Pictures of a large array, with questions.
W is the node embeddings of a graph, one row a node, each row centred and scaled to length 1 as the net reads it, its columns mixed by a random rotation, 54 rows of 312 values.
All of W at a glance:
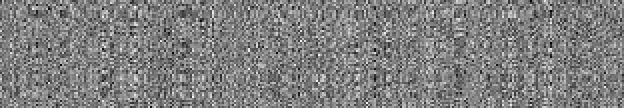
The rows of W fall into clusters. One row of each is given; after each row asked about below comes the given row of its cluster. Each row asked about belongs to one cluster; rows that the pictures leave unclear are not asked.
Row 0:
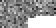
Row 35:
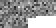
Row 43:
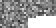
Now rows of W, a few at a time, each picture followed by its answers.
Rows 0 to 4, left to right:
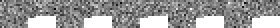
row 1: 0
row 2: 35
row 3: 43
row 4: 43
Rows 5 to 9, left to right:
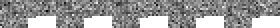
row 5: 35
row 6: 35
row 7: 35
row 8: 35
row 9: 0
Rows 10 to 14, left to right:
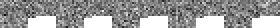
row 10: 0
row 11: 43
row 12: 43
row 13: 0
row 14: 0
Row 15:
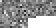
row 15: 43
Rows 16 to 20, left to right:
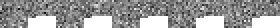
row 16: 0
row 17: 0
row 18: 43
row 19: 35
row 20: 43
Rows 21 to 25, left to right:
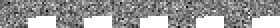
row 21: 35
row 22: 35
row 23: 35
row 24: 43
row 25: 43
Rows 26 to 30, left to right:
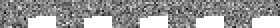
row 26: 35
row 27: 35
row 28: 35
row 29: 0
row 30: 43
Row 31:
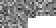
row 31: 0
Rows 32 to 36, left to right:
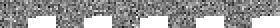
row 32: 35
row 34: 43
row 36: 35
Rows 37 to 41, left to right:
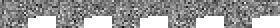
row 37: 43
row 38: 43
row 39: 43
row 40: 43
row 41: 35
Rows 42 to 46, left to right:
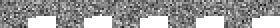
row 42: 35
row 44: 43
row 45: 0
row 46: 43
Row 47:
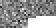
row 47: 43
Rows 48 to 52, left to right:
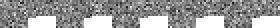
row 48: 43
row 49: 0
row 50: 35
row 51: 0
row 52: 35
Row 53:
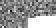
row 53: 0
